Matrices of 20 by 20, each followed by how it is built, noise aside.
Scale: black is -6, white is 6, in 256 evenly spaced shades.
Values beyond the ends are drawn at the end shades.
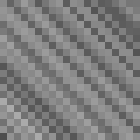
Toeplitz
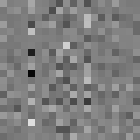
uneven columns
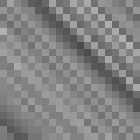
Toeplitz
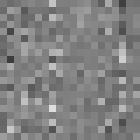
uneven columns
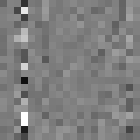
uneven columns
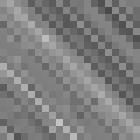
Toeplitz
